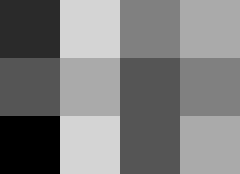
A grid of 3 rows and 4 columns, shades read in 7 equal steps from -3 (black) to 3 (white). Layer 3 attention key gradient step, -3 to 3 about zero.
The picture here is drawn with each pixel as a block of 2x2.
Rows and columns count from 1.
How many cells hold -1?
3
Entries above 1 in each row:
1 0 1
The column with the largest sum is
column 2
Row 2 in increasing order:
-1 -1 0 1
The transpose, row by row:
-2 -1 -3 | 2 1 2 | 0 -1 -1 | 1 0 1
